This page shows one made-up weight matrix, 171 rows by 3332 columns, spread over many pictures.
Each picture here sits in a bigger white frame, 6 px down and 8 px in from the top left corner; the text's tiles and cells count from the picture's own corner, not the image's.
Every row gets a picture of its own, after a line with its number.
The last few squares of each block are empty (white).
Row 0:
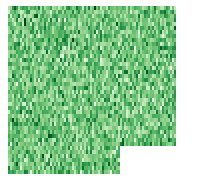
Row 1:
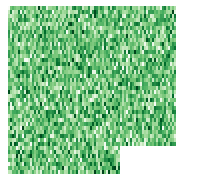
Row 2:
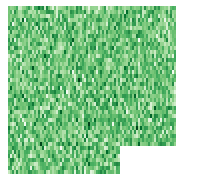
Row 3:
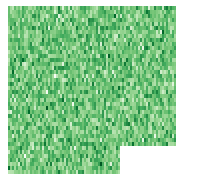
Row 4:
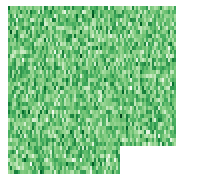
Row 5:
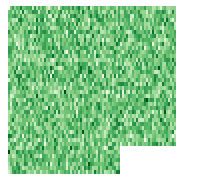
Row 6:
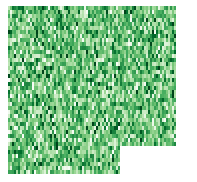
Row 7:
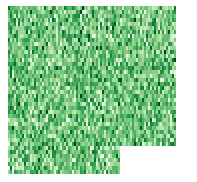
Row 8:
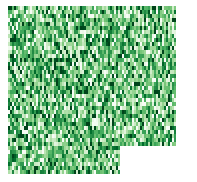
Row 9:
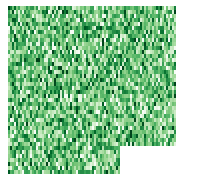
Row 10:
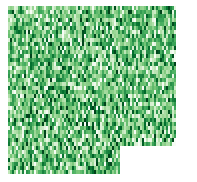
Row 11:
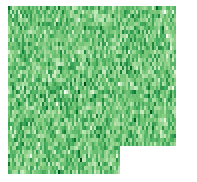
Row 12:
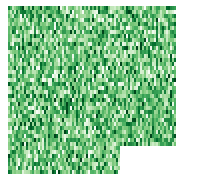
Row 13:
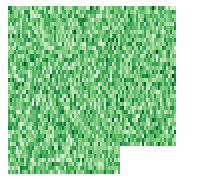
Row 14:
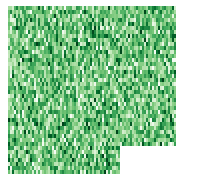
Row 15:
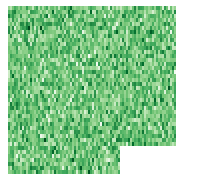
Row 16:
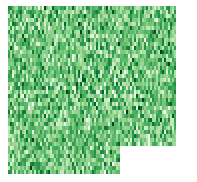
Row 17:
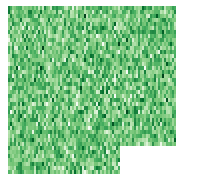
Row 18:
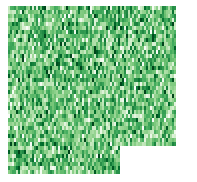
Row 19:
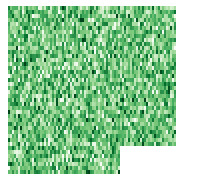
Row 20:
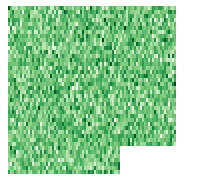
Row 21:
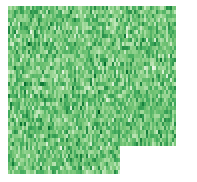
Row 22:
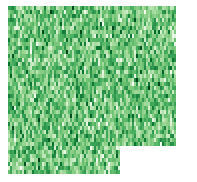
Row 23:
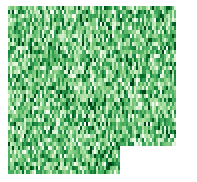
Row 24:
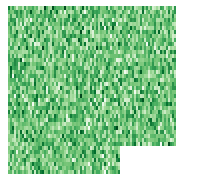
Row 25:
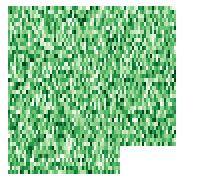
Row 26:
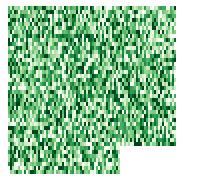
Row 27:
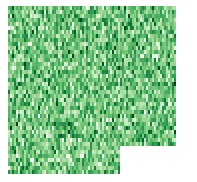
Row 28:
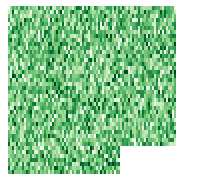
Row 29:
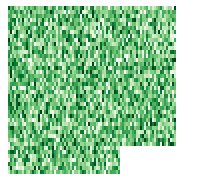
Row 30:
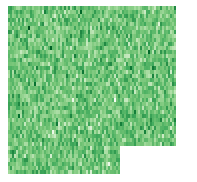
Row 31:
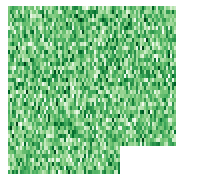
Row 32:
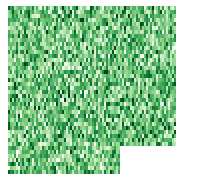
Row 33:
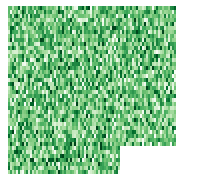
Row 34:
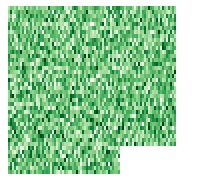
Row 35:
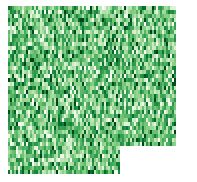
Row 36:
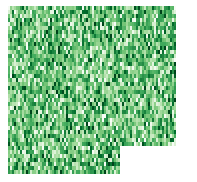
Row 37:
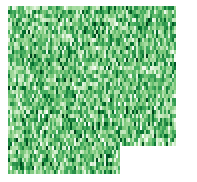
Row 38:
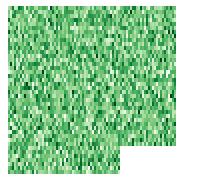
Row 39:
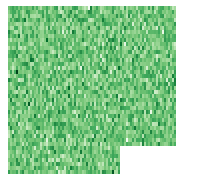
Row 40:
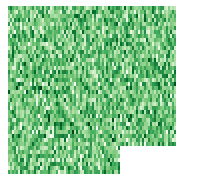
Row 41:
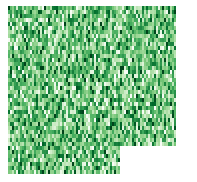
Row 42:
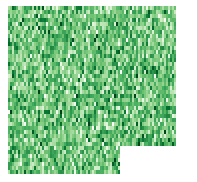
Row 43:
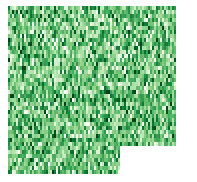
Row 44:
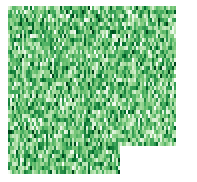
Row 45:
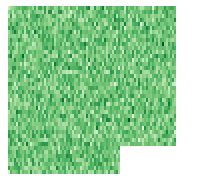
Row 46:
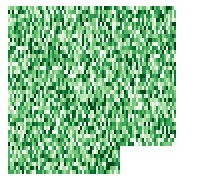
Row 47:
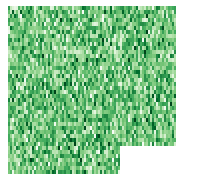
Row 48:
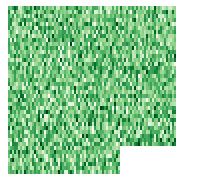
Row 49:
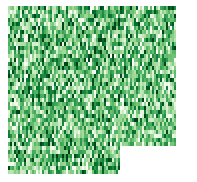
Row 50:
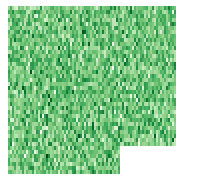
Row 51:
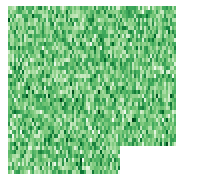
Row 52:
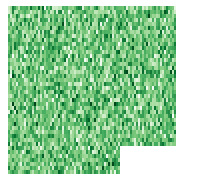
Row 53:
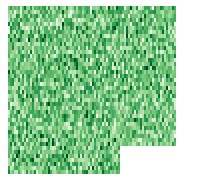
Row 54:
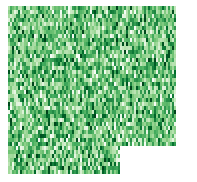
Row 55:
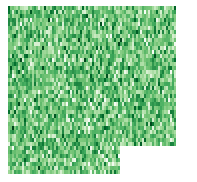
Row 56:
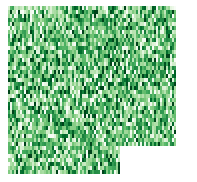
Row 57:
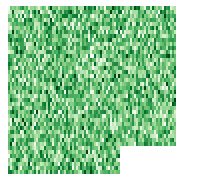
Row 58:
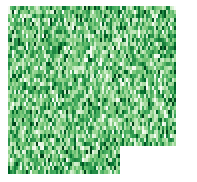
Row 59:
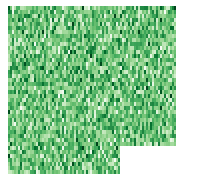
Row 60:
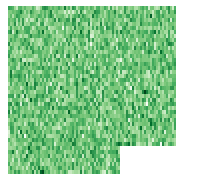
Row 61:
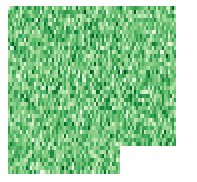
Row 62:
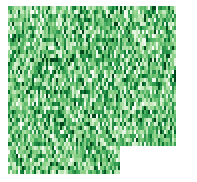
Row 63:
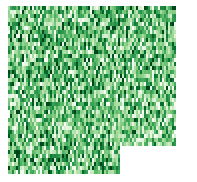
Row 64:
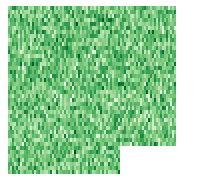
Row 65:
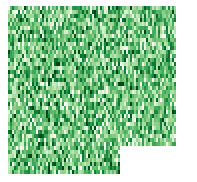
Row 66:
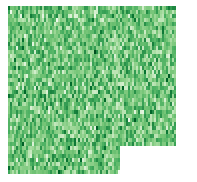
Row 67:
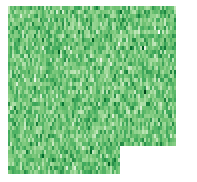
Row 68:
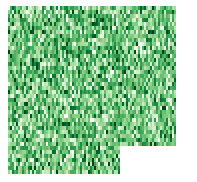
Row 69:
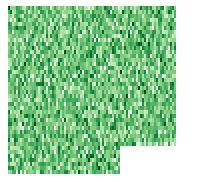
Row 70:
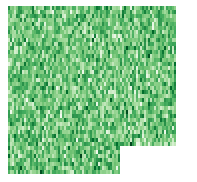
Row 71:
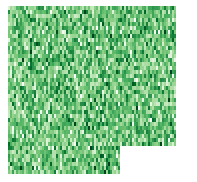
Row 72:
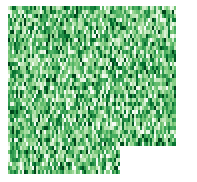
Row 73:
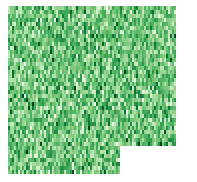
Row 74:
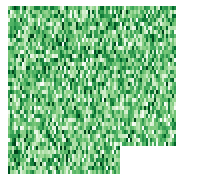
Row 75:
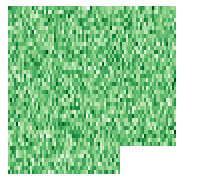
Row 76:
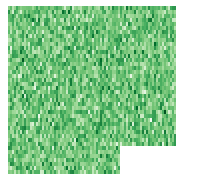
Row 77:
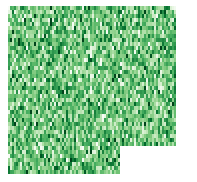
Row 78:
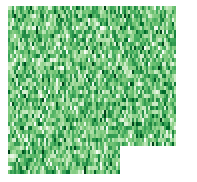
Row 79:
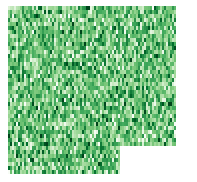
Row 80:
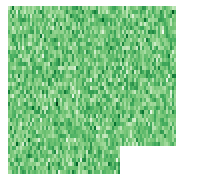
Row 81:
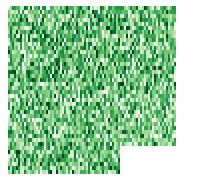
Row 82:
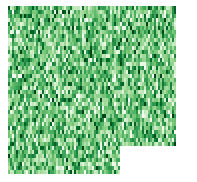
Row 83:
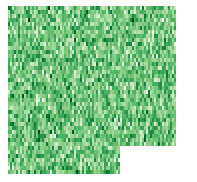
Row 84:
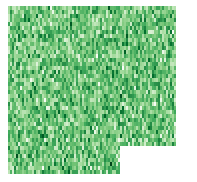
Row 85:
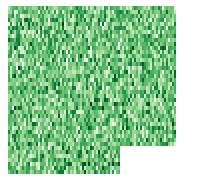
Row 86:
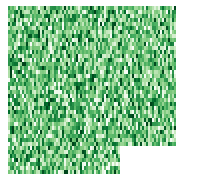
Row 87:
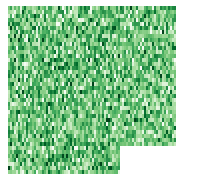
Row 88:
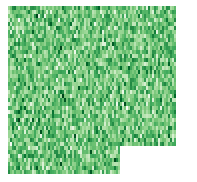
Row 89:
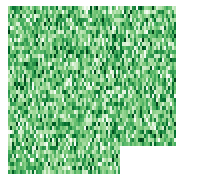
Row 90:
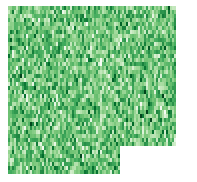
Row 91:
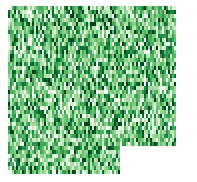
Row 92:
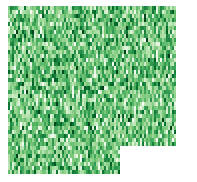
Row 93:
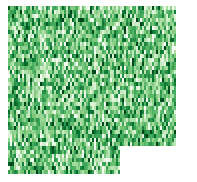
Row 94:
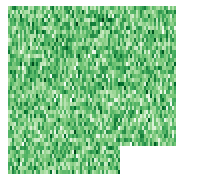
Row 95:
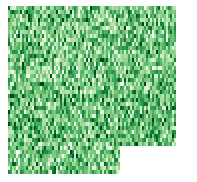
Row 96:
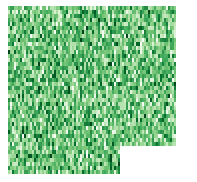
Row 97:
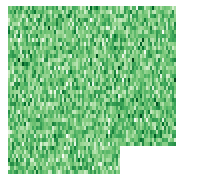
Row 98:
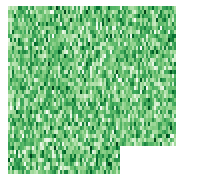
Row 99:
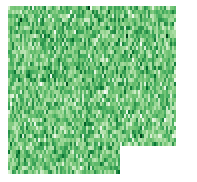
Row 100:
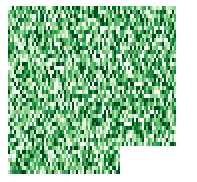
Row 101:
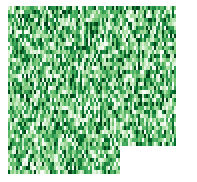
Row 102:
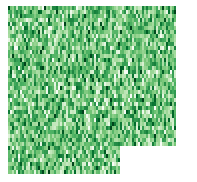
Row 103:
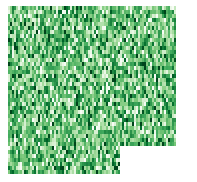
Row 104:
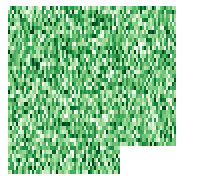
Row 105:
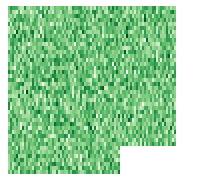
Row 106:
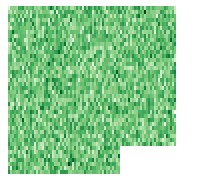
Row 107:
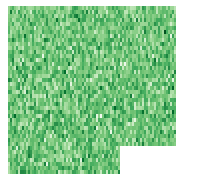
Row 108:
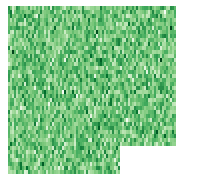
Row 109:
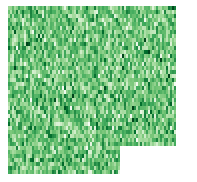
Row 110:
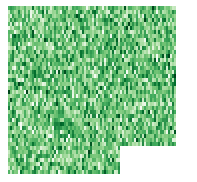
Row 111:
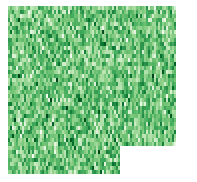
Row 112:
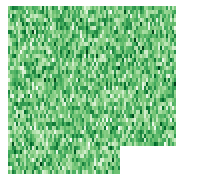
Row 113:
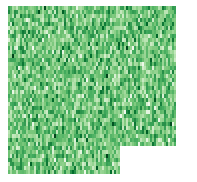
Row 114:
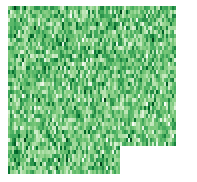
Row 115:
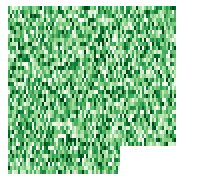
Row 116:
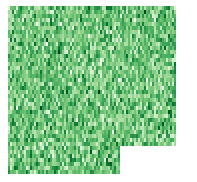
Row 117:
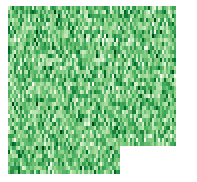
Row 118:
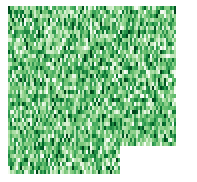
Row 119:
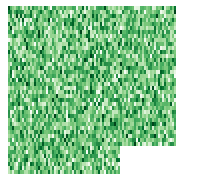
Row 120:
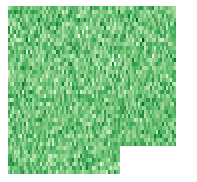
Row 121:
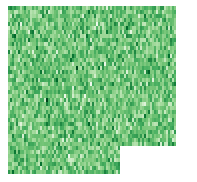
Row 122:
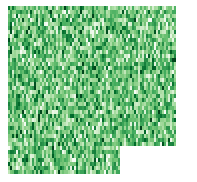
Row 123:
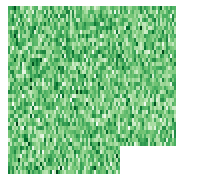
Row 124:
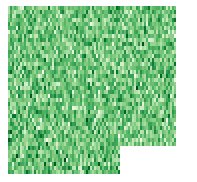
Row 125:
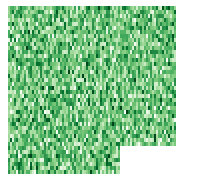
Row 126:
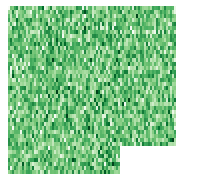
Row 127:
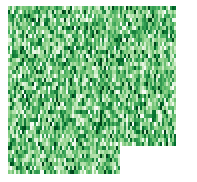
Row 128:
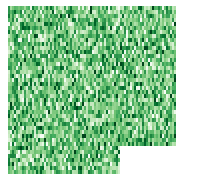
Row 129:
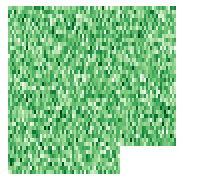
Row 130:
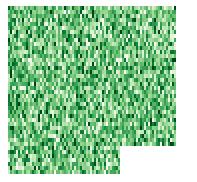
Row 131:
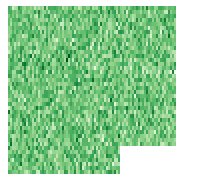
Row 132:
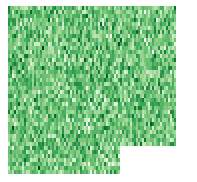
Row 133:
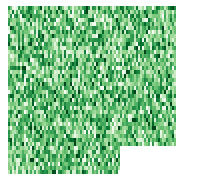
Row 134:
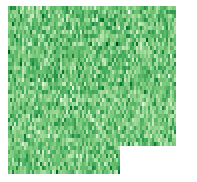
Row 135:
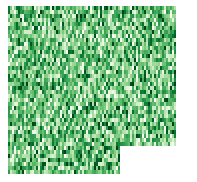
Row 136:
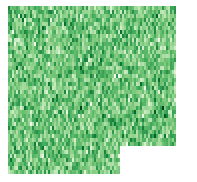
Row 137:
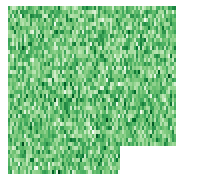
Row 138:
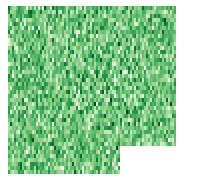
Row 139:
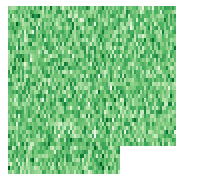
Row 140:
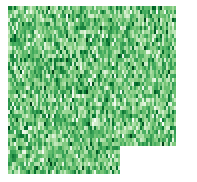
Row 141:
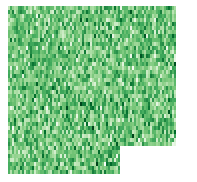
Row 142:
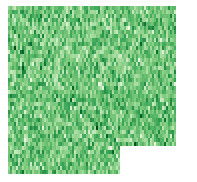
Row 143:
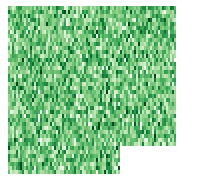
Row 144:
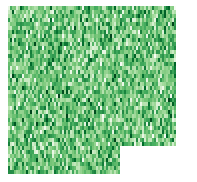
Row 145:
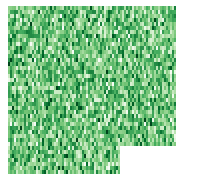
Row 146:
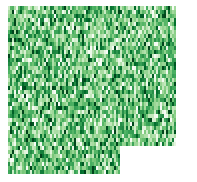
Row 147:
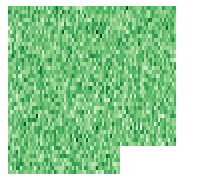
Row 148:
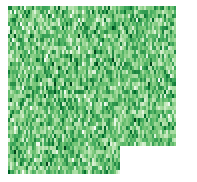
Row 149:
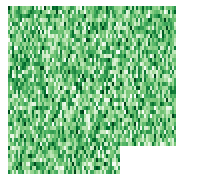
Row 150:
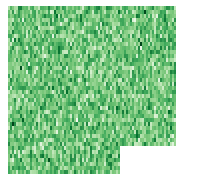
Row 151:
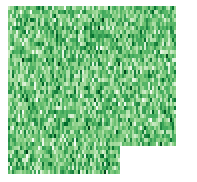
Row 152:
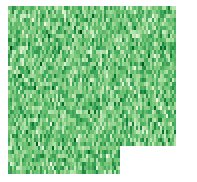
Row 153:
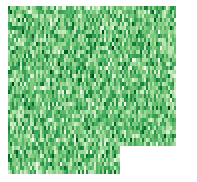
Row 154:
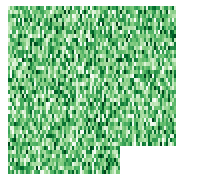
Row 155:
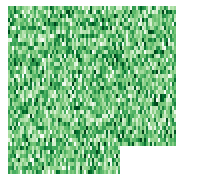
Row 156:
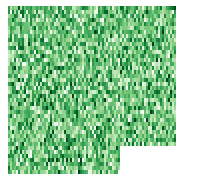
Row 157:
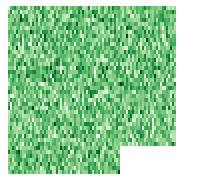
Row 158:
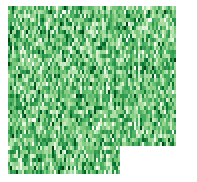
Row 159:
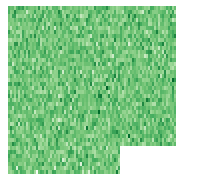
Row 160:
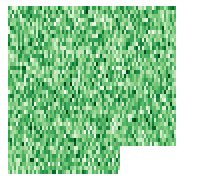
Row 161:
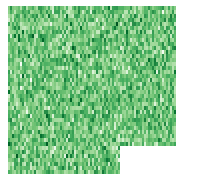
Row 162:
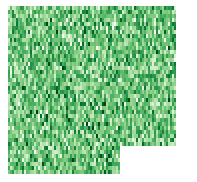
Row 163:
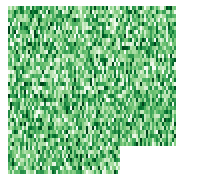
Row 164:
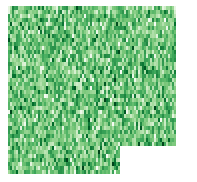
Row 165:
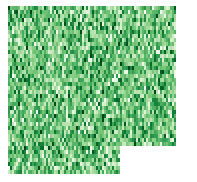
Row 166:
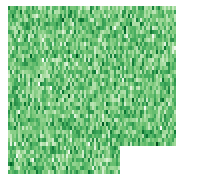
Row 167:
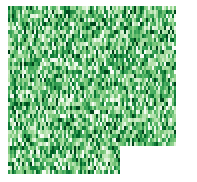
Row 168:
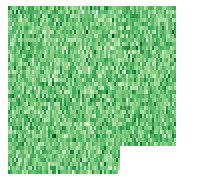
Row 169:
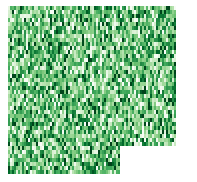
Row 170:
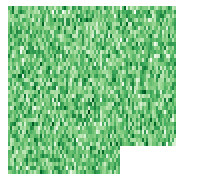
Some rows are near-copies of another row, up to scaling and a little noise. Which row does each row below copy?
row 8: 140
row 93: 166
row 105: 92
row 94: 64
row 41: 102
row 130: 29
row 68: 104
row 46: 23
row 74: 114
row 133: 160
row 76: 127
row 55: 132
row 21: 163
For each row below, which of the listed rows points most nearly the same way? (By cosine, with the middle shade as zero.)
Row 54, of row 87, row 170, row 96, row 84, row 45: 84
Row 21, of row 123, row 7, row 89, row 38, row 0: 38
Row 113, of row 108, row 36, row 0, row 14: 108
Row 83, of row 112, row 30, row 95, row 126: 95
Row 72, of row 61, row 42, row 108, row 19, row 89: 42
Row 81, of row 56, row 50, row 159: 56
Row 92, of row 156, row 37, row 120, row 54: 54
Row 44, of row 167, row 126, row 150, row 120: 167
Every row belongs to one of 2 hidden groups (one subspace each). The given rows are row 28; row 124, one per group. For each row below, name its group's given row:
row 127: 28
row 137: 124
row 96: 124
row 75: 124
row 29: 28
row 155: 124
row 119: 28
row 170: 28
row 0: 28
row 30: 28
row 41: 28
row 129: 28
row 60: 28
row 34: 124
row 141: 28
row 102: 28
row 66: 124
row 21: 124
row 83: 124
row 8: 124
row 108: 28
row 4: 28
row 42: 28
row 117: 124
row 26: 28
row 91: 124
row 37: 28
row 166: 124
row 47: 124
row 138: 28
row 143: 28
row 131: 28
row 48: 28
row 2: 28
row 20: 124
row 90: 28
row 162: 28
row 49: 124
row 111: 28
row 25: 124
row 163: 124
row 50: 28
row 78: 124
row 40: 124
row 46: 28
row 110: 124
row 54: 124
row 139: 124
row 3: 124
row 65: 124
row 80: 124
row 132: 28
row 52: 28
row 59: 28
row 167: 124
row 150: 28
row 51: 124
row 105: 124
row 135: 28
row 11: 124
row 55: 28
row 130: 28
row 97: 124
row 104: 124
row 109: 124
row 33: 124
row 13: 124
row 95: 124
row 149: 28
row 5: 124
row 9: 124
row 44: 124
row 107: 124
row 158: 28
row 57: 28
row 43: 124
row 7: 28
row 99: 124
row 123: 124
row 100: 124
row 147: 28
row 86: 28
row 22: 28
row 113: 28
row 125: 28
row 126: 28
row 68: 124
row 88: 28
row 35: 124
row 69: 28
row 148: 124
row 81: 124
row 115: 124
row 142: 124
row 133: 124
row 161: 124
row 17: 28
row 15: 124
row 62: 124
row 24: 28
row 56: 124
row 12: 124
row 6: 124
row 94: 124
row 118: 28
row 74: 124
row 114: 124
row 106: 28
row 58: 28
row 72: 28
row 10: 28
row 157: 124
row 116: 28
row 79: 124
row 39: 124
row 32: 124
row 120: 124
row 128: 124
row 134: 124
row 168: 124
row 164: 28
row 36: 28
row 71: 28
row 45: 124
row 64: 124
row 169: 28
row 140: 124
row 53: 124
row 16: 28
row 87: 124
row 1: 124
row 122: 28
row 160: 124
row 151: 28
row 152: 28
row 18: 124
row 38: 124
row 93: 124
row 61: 28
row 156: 124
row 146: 28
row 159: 124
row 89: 124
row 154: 28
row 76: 28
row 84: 124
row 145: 28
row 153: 28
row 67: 28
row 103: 28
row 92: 124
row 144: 28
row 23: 28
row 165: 28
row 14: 28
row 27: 124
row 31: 124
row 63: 124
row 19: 124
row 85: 28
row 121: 124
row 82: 28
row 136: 28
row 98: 28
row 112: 124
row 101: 28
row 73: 28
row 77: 28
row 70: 28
